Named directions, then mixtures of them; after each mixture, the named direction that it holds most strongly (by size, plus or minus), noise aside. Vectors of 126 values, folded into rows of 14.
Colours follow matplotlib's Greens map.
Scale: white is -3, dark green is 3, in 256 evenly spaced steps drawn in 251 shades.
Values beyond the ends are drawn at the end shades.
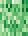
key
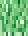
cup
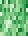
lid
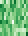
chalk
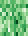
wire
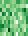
wire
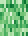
key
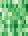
key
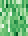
wire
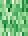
key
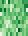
lid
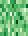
wire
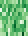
cup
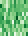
chalk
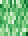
chalk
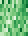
lid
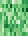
key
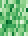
lid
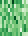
key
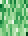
chalk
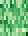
chalk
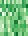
wire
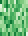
lid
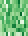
cup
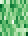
chalk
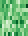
cup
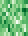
wire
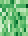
wire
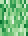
chalk
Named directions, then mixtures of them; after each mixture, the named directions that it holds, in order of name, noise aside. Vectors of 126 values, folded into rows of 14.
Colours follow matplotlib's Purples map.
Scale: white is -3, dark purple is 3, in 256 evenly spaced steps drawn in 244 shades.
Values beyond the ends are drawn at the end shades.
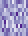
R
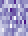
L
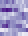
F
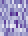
L, R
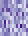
F, R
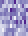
L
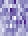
L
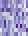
F, R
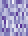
R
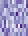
R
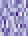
R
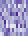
L, R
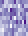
L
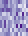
F, R
